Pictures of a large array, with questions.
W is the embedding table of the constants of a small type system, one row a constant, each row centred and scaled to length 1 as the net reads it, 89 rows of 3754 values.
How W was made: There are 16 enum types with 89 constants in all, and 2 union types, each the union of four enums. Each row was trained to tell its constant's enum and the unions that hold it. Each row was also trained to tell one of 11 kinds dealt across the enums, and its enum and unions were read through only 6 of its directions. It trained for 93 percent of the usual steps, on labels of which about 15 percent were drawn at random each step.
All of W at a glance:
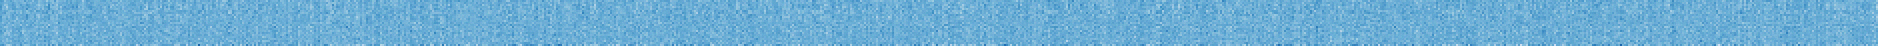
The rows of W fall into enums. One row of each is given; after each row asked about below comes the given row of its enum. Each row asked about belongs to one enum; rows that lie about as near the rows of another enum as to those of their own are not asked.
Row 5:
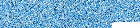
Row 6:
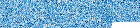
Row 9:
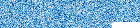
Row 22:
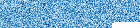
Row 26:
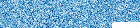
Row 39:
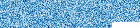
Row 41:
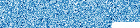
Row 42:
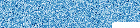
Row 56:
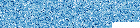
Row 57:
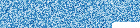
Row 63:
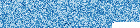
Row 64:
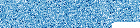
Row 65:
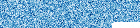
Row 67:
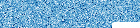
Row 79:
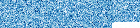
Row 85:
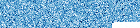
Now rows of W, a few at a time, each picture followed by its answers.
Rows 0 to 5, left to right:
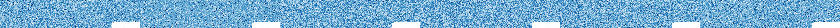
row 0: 41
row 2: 64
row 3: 65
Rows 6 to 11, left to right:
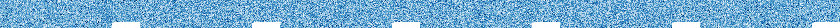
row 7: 64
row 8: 65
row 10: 9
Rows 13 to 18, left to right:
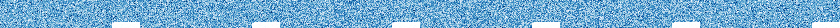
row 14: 79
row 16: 9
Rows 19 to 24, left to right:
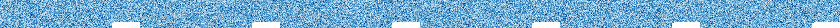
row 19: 65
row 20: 6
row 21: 6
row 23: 85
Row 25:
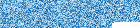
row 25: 63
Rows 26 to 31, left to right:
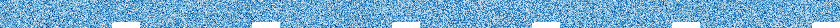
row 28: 42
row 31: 57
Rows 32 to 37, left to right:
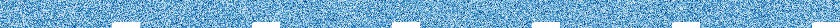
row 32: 39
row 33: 42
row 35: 41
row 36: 79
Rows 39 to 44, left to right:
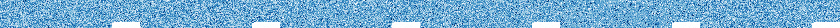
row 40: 22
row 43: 56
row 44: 5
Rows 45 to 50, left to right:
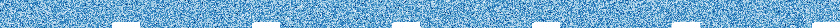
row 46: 22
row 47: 5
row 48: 22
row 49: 41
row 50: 85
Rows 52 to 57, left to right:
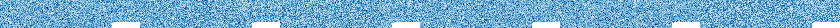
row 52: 5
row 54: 5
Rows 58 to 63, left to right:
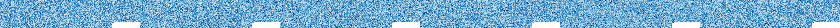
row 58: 22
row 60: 42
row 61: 6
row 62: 85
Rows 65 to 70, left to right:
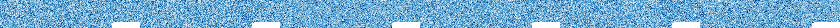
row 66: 39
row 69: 6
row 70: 63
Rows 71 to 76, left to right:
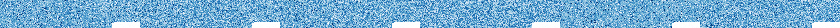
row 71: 5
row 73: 85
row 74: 39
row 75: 57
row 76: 57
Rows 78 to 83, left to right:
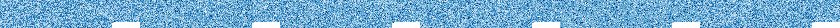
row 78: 64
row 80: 85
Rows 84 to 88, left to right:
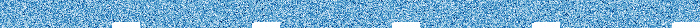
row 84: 9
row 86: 65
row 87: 64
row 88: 39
